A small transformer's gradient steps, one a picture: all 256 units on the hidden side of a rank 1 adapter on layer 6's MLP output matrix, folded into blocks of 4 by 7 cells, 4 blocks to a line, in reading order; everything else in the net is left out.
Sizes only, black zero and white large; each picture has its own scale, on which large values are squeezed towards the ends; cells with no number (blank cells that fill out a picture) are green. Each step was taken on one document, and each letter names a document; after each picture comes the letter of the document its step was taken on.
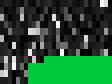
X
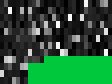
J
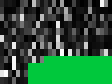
X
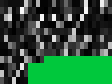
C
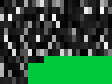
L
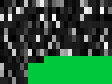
L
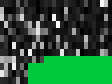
X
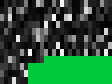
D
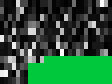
X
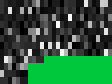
J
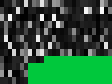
L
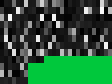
L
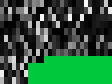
D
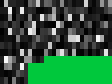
J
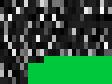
L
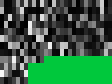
X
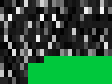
L
